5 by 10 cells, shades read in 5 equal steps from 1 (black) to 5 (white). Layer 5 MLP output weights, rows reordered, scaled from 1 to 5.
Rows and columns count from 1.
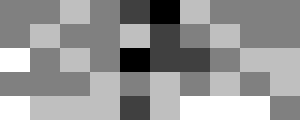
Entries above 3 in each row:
2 3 4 4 8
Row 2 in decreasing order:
4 4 4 3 3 3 3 3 3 2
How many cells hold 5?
5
